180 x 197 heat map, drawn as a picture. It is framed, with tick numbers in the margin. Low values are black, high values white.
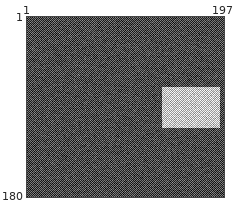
The middle right is the ninth with the highest average. On average the colour sits 30% of the way up the scale. In the middle right lies a patch that is higher than the rest.
